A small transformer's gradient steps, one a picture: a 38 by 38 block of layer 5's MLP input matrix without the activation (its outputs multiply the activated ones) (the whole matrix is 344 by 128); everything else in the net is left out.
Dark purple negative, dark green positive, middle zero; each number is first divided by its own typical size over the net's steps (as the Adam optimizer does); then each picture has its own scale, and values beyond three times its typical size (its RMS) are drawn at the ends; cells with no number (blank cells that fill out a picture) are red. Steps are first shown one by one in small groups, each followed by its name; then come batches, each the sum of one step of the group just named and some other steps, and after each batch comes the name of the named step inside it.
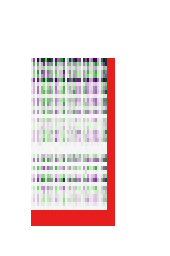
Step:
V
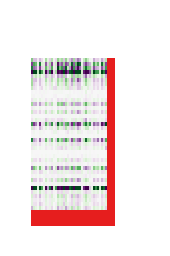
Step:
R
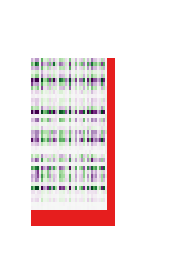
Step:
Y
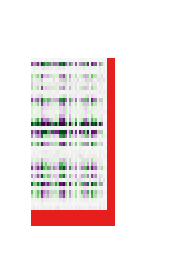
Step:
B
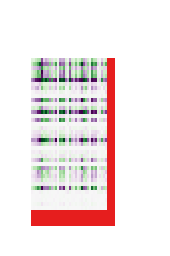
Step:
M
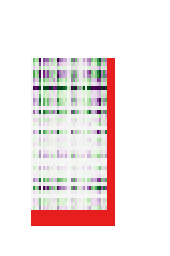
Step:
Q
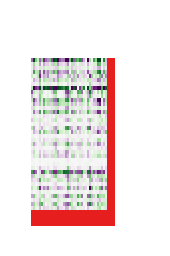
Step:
Q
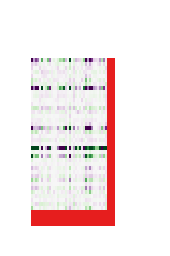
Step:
M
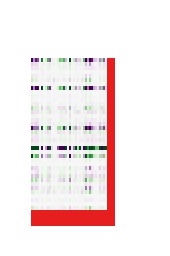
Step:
Y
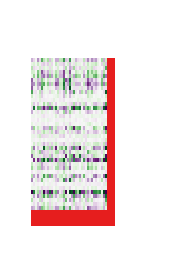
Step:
V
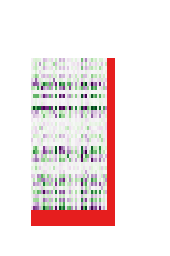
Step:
Y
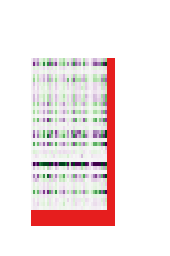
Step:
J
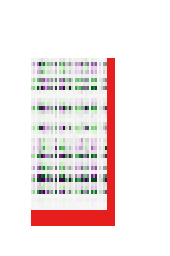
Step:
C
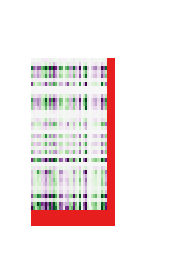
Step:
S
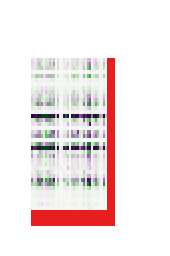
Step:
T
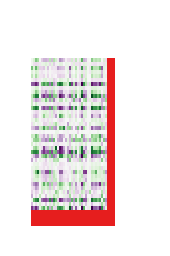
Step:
S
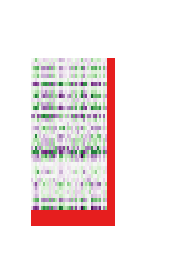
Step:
T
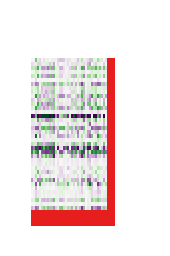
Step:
T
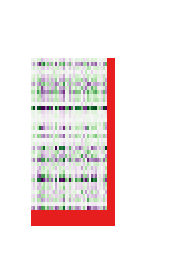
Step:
C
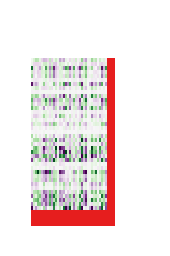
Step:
S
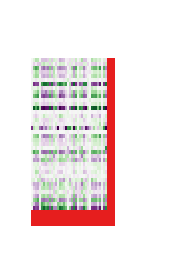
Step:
C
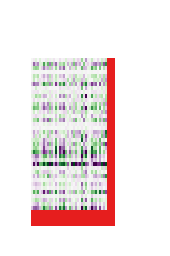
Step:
J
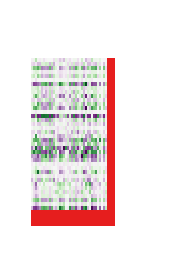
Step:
T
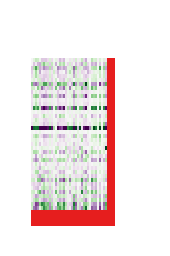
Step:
C
